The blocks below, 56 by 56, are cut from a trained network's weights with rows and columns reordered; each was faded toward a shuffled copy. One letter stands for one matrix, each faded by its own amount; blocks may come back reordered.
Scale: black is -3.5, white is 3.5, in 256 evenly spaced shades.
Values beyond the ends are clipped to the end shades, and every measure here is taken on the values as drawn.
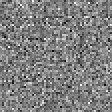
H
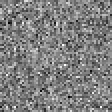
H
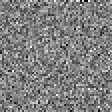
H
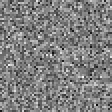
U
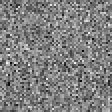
U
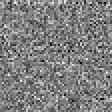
H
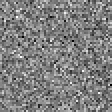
U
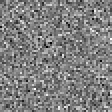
U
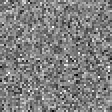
U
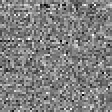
H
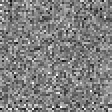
H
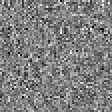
H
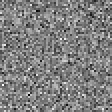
U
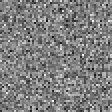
H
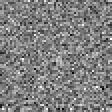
H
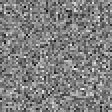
U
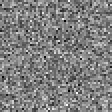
U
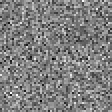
H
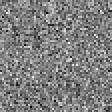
H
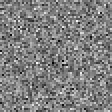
U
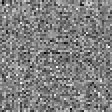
H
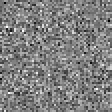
H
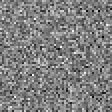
H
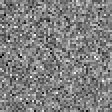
U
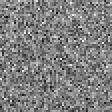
U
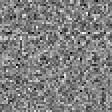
H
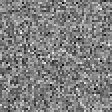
U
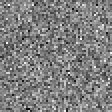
U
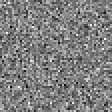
U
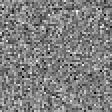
U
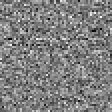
H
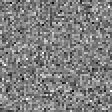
U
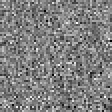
H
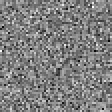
U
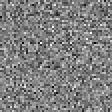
H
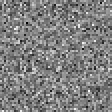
H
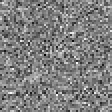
H
